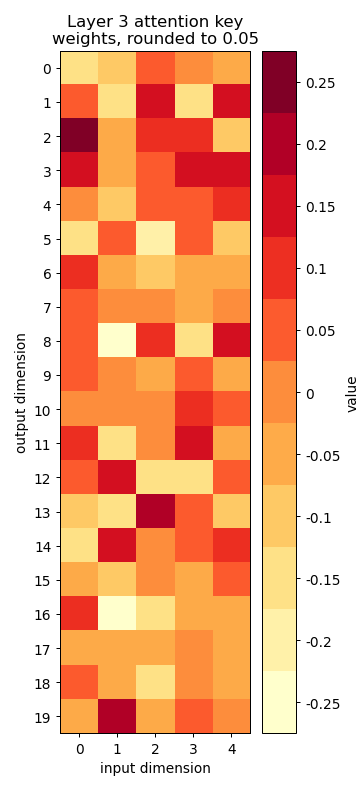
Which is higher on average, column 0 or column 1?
column 0
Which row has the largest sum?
3
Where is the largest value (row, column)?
2 0
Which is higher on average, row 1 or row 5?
row 1
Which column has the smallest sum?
1
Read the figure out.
Title: Layer 3 attention key weights, rounded to 0.05
x-axis: input dimension, ticks 0 1 2 3 4
y-axis: output dimension, ticks 0 1 2 3 4 5 6 7 8 9 10 11 12 13 14 15 16 17 18 19 (0 at the top)
Colour bar: value, ticks -0.25 -0.2 -0.15 -0.1 -0.05 0 0.05 0.1 0.15 0.2 0.25
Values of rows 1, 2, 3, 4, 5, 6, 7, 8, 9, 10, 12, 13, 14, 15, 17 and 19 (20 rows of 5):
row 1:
0.05 -0.15 0.15 -0.15 0.15
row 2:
0.25 -0.05 0.1 0.1 -0.1
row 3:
0.15 -0.05 0.05 0.15 0.15
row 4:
0 -0.1 0.05 0.05 0.1
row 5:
-0.15 0.05 -0.2 0.05 -0.1
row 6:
0.1 -0.05 -0.1 -0.05 -0.05
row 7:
0.05 0 0 -0.05 0
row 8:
0.05 -0.25 0.1 -0.15 0.15
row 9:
0.05 0 -0.05 0.05 -0.05
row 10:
0 0 0 0.1 0.05
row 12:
0.05 0.15 -0.15 -0.15 0.05
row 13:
-0.1 -0.15 0.2 0.05 -0.1
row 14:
-0.15 0.15 0 0.05 0.1
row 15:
-0.05 -0.1 0 -0.05 0.05
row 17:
-0.05 -0.05 -0.05 0 -0.05
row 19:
-0.05 0.2 -0.05 0.05 0
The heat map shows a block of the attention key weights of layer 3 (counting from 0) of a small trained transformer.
